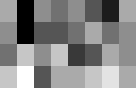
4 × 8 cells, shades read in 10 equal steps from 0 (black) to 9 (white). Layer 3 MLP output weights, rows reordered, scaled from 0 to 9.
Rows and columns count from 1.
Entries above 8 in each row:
0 0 0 1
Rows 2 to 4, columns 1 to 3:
5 0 3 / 4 7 5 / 7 9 3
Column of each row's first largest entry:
1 6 2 2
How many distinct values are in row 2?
5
